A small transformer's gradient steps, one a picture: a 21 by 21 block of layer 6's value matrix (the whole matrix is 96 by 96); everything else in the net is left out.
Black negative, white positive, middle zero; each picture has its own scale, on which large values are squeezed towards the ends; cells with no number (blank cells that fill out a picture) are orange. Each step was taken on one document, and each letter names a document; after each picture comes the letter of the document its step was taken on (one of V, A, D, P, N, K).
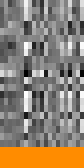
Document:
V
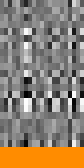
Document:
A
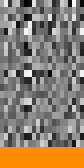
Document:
A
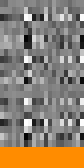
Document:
V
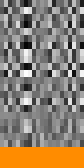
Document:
A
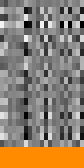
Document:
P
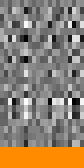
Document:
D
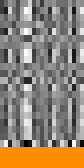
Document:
A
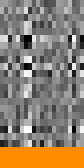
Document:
A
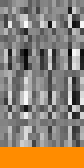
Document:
D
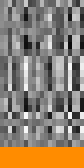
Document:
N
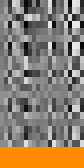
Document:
D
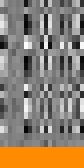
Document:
P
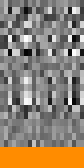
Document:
D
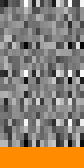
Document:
N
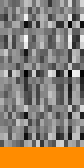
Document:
N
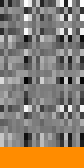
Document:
V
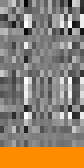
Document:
V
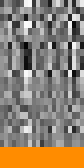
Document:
D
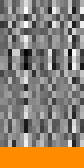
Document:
D
